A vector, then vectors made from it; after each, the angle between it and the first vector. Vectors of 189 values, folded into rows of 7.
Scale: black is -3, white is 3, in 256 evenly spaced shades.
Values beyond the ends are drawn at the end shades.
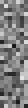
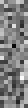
nearly parallel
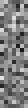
orthogonal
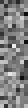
nearly opposite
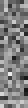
partly opposed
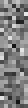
partly aligned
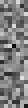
nearly parallel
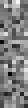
partly aligned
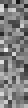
partly opposed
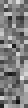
nearly parallel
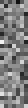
nearly opposite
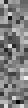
partly aligned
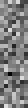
partly aligned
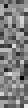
nearly opposite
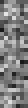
orthogonal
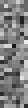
nearly parallel
